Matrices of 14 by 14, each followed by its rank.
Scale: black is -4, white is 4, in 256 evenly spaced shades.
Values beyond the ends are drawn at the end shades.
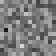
full rank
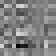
two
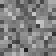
full rank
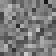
full rank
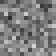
full rank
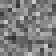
full rank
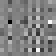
two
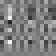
two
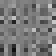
two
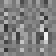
two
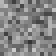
full rank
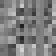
two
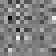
two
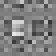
two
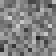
full rank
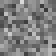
full rank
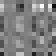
two
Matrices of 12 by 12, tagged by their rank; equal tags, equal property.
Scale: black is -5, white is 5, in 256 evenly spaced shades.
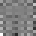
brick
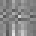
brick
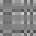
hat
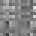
brick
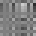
hat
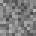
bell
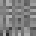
brick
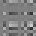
hat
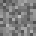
bell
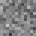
bell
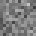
bell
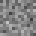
bell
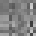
brick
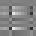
hat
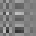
hat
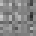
brick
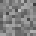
bell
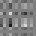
hat
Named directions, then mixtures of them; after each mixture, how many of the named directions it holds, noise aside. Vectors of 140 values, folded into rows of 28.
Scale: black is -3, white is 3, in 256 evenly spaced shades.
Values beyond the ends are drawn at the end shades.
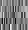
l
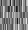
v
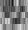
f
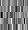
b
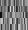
three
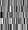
two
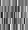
two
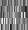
one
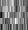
three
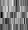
two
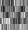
three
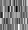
two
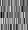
three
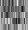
two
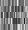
three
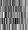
three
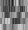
one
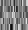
two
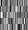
one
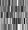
two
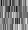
two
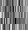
two
